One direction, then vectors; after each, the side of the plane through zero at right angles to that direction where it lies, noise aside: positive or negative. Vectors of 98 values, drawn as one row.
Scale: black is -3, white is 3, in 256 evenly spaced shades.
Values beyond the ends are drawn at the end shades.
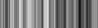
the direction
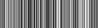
negative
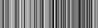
positive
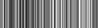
negative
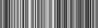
positive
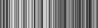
positive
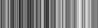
negative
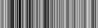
negative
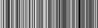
positive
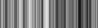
positive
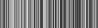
positive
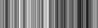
positive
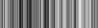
negative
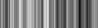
positive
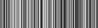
positive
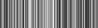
positive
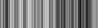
positive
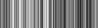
positive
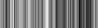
positive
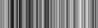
negative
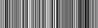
positive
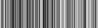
negative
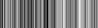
negative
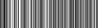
positive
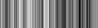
positive
